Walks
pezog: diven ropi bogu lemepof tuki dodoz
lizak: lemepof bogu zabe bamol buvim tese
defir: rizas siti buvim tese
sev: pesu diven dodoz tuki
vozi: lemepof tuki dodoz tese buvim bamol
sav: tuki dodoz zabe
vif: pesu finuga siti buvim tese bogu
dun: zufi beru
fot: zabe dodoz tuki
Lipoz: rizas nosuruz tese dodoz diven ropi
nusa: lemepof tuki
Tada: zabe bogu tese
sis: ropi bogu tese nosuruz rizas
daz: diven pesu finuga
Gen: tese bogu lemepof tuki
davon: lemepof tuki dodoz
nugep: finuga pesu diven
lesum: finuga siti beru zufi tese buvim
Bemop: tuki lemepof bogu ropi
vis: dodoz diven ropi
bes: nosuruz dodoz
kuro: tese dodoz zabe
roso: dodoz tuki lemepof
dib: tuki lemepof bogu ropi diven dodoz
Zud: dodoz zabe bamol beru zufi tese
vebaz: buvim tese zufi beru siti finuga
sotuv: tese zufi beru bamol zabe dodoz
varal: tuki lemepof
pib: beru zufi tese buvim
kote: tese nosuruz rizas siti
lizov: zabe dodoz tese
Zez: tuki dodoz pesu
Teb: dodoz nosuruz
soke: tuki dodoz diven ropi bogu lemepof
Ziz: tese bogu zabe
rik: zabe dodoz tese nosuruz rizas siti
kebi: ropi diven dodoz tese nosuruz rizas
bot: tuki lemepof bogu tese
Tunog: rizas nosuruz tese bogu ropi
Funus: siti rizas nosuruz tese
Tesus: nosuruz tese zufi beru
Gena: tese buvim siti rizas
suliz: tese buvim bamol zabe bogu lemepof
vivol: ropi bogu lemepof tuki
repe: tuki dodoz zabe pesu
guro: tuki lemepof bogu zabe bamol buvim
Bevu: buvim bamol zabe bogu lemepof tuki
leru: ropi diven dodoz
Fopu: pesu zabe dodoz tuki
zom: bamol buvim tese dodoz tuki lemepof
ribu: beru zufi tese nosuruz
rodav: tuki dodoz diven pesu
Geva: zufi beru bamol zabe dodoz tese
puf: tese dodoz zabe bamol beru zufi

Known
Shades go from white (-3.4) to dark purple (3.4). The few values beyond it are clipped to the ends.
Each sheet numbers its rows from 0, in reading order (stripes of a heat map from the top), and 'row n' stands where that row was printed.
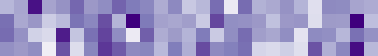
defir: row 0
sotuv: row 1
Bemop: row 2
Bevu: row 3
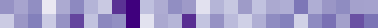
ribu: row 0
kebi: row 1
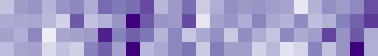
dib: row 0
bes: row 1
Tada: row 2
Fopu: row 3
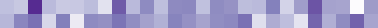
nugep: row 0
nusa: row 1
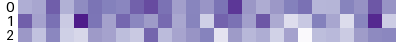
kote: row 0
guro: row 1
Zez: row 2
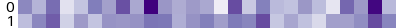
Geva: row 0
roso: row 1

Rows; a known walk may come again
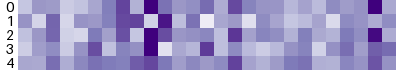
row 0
sav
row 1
vif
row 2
kuro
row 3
kebi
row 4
kote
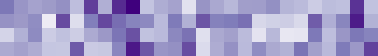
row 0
dun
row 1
Bevu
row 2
sev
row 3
Teb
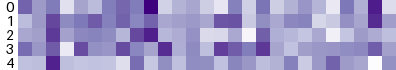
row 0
Zud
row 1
Gena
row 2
pib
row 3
suliz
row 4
nugep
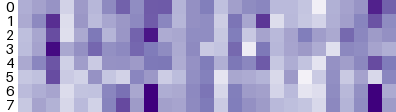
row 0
pezog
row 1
zom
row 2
Funus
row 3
defir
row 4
roso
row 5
rodav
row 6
Fopu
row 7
fot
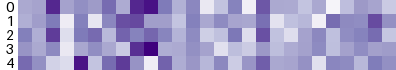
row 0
lesum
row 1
Gen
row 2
lizak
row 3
ribu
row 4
Bemop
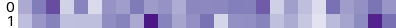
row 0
varal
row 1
davon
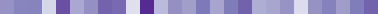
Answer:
soke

